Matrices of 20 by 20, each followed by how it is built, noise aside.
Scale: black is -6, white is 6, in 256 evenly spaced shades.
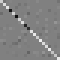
diagonal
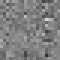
low rank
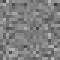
low rank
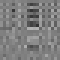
low rank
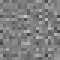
low rank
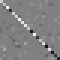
diagonal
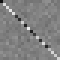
diagonal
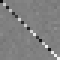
diagonal
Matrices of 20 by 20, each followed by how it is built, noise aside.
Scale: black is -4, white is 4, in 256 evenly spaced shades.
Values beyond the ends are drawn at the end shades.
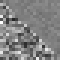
lower triangular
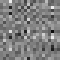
low rank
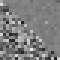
lower triangular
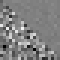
lower triangular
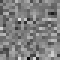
low rank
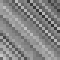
Toeplitz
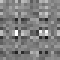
low rank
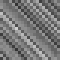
Toeplitz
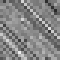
Toeplitz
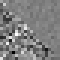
lower triangular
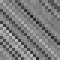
Toeplitz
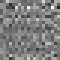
low rank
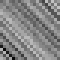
Toeplitz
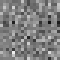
low rank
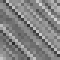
Toeplitz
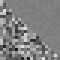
lower triangular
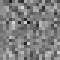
low rank
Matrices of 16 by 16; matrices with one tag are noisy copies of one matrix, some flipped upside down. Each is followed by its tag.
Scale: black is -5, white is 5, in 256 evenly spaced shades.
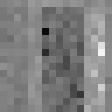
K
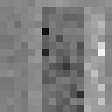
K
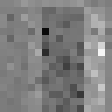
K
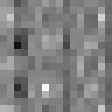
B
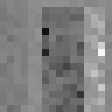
K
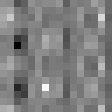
B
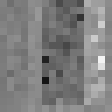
K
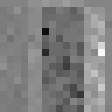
K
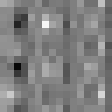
B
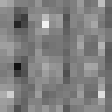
B
